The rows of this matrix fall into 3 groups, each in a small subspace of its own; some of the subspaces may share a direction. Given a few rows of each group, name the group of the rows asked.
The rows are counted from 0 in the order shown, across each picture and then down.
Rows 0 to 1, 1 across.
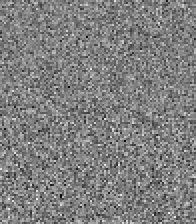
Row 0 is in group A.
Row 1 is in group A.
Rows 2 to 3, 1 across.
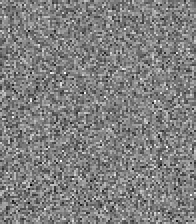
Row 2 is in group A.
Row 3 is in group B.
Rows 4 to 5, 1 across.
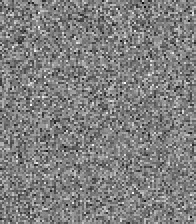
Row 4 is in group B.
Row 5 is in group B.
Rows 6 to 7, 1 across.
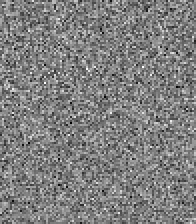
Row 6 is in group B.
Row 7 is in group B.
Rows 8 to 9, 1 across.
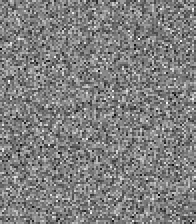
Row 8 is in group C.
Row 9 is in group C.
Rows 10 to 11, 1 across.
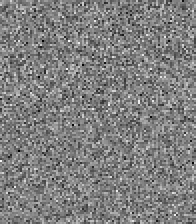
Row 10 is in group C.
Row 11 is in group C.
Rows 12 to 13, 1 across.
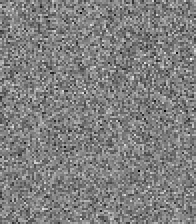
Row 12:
A
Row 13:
B
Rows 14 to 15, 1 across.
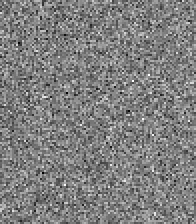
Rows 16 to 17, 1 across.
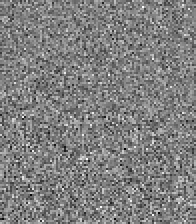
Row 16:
A
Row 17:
B
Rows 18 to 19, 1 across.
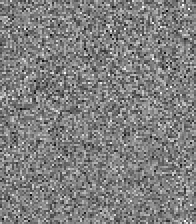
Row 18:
A
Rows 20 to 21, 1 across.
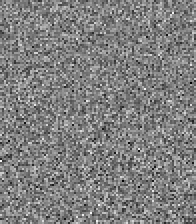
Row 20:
B
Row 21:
C
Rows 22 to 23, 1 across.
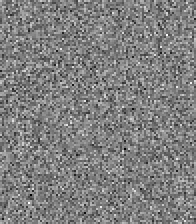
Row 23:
B
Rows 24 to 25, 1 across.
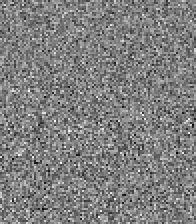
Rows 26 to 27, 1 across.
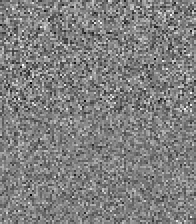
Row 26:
B
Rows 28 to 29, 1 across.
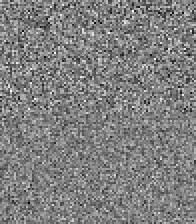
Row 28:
B
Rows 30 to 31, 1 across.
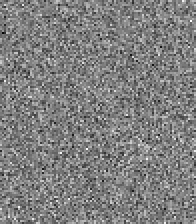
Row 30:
B
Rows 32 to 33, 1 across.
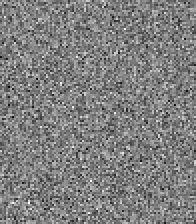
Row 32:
A
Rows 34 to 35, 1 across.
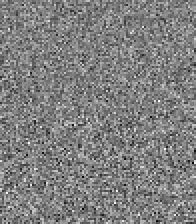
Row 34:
C
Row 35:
C
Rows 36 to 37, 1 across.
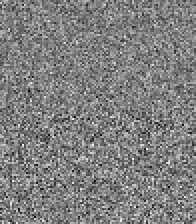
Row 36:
B
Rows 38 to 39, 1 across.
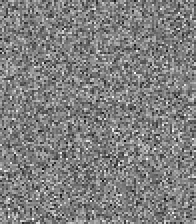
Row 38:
C
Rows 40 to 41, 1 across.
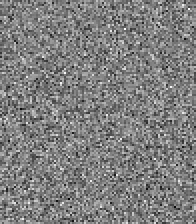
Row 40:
A
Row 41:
C
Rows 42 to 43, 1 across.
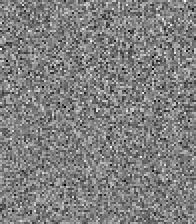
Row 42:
C
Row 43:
A
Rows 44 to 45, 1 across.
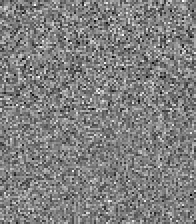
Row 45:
B
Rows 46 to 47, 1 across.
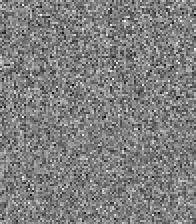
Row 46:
B
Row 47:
B
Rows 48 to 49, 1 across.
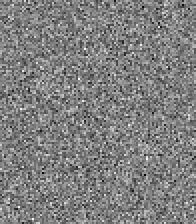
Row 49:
A
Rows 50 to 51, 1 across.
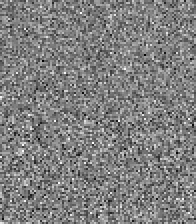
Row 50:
A
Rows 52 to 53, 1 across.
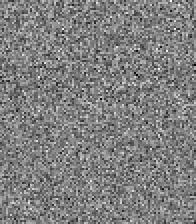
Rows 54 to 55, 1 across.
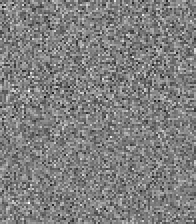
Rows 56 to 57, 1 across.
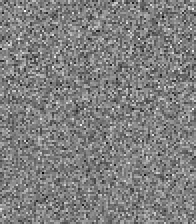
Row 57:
A
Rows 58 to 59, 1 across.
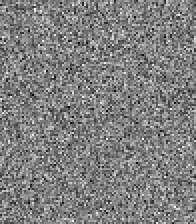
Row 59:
C
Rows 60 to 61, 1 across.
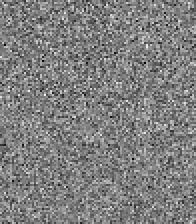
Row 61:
B
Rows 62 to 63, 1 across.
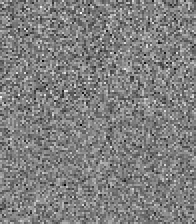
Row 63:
A
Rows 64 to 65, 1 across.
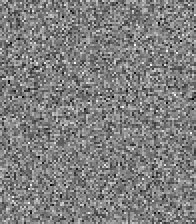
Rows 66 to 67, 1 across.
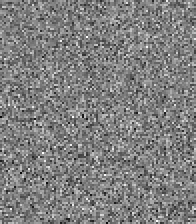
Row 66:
A
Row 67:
C
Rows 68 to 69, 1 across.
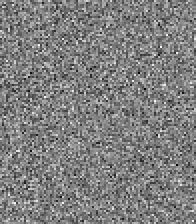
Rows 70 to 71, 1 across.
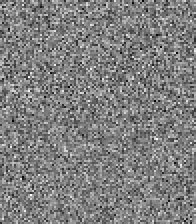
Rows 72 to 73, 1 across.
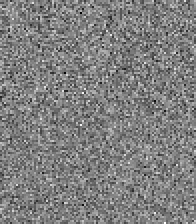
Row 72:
A
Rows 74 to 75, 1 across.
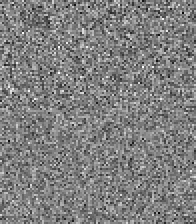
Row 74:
B
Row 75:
C
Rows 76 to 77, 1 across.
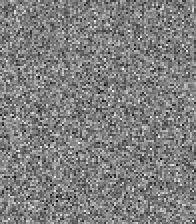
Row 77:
C
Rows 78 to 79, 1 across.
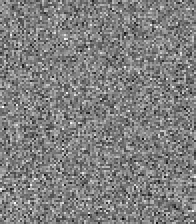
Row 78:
B
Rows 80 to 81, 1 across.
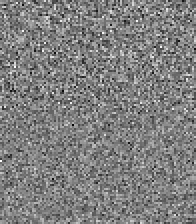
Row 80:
B
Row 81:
C
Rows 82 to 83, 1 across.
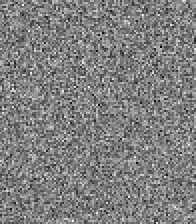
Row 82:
B
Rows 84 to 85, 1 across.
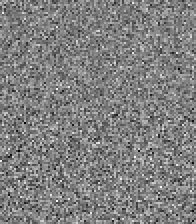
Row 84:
C
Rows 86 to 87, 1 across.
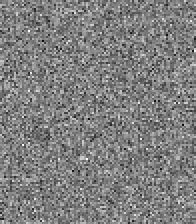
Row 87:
B
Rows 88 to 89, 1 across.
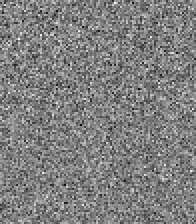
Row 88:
C
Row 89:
A
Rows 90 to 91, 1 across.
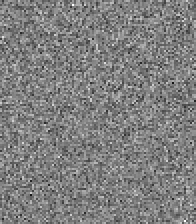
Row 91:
B
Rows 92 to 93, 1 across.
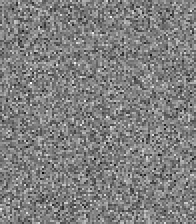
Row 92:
B
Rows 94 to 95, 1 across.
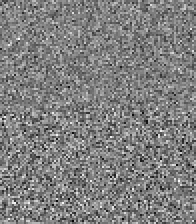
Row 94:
C
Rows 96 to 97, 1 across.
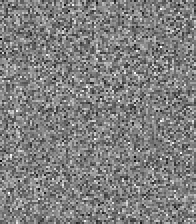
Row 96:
C
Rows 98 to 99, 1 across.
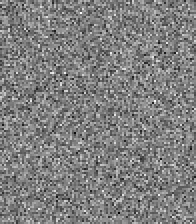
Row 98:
A
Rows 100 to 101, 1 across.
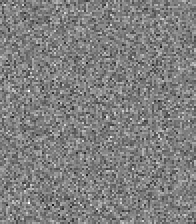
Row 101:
A
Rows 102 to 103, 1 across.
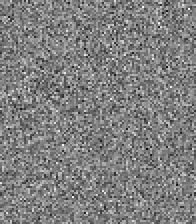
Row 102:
A
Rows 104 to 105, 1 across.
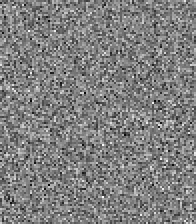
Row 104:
A
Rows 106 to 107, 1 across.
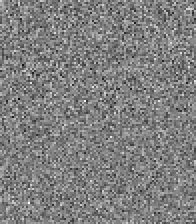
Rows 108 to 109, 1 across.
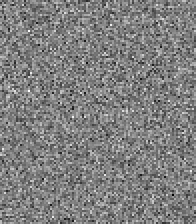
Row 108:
A
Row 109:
C
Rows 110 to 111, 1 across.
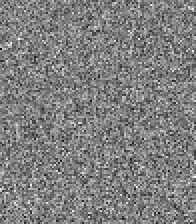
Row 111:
C
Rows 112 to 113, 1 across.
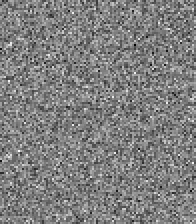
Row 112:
C
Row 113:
C
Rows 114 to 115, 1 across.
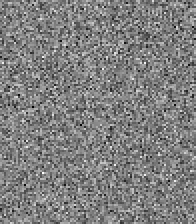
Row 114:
A
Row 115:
A
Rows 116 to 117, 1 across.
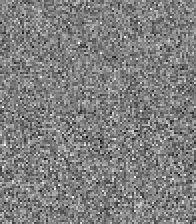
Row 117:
B
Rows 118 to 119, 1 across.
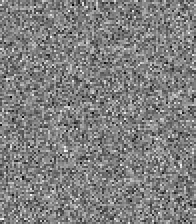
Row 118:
C
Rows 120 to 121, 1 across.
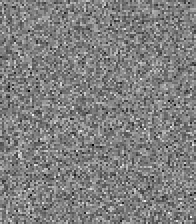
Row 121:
B
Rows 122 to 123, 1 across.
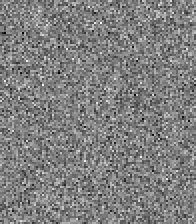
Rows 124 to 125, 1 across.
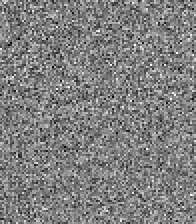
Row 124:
C
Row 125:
B
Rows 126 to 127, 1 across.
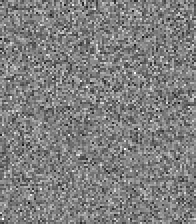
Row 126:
C
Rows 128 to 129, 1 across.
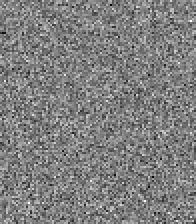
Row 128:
B
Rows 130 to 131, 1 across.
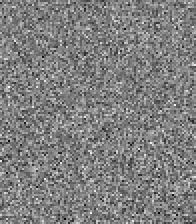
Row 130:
A
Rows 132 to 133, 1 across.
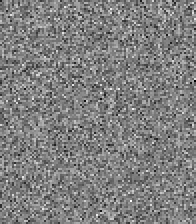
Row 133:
B
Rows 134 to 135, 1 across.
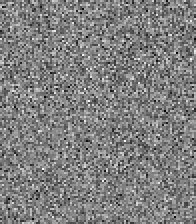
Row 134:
A
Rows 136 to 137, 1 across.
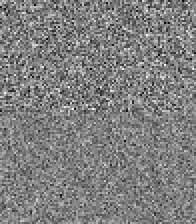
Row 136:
C
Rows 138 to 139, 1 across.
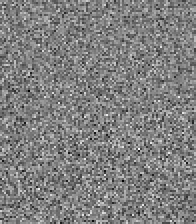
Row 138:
A
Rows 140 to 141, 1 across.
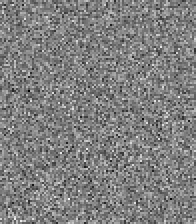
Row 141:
A
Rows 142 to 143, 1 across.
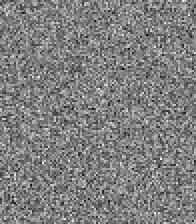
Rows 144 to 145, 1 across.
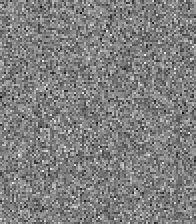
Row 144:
A
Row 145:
B
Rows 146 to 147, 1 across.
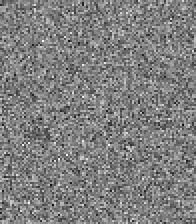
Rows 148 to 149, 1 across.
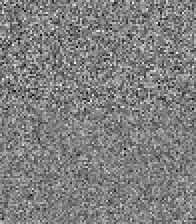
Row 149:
B
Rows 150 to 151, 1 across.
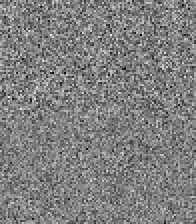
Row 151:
A
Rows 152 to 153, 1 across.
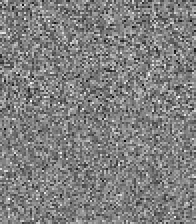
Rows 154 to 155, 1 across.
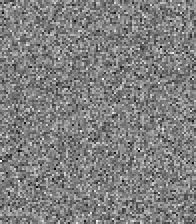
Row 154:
C
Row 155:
C
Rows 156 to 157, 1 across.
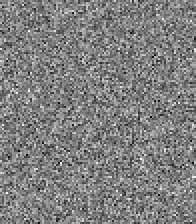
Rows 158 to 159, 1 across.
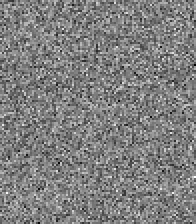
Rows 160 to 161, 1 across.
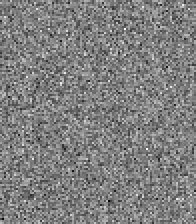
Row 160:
A
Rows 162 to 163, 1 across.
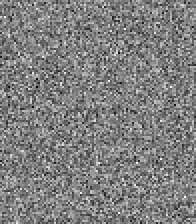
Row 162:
A
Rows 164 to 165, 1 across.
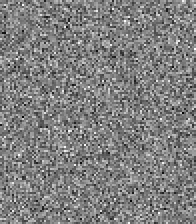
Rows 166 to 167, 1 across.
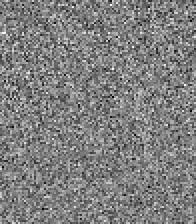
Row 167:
B
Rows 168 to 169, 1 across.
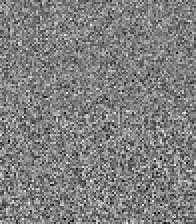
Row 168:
B
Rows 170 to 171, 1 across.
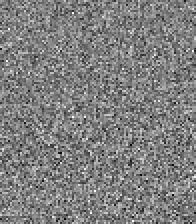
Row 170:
C
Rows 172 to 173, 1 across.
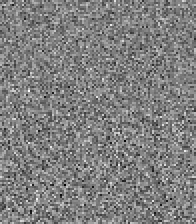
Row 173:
A
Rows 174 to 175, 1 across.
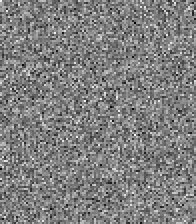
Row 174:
B
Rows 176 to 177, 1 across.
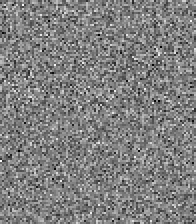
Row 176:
B
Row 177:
C
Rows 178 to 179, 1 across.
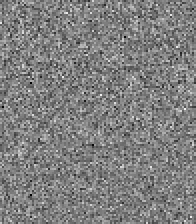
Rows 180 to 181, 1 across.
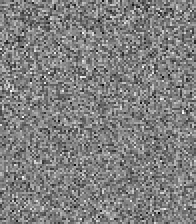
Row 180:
B
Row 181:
B
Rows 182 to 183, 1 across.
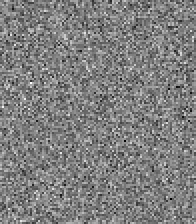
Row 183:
A
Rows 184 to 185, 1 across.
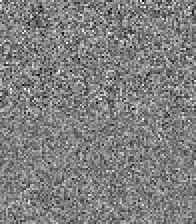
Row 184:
B
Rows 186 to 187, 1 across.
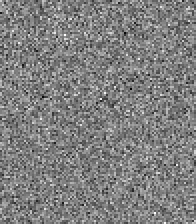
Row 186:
B
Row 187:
A
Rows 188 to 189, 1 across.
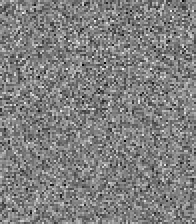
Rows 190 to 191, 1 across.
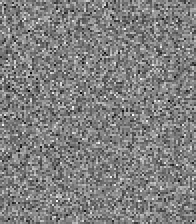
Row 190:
A
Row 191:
C
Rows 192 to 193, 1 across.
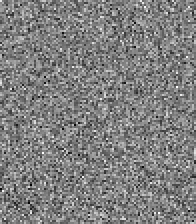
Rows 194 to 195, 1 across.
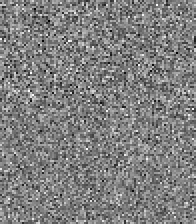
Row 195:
A
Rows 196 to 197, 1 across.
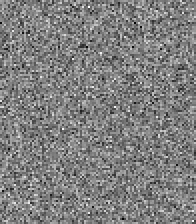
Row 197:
C
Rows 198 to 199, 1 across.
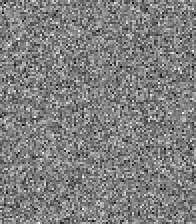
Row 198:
C
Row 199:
C
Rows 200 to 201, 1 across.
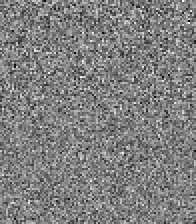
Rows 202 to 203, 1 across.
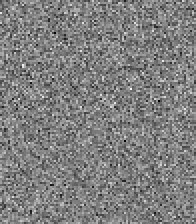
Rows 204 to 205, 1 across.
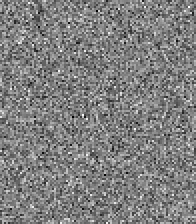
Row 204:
B
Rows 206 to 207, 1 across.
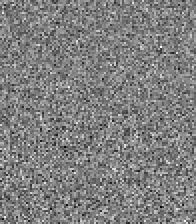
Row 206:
C
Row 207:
B
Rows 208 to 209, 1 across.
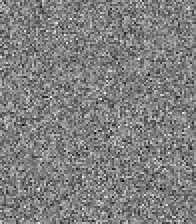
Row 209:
C
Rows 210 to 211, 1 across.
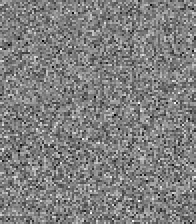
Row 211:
C
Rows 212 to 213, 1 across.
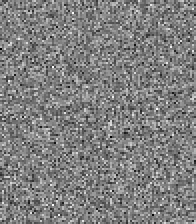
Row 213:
B
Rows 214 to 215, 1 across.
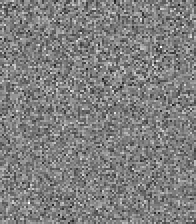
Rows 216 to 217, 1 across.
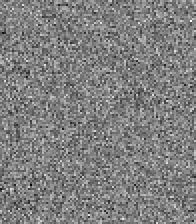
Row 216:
B
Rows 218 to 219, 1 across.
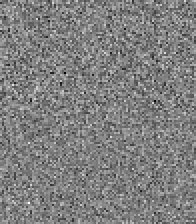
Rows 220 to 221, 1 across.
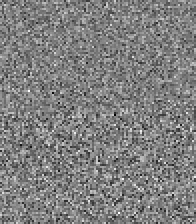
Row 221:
C
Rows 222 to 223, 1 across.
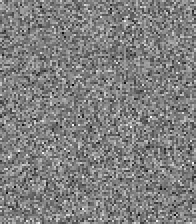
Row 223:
C
